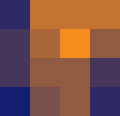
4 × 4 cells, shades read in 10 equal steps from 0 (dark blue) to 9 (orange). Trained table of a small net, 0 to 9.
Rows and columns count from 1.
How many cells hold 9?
1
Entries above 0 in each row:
4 4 4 3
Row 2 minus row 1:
1 -1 2 -2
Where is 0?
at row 4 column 1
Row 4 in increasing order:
0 1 4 5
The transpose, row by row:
1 2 2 0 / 7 6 5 4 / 7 9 5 5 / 7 5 2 1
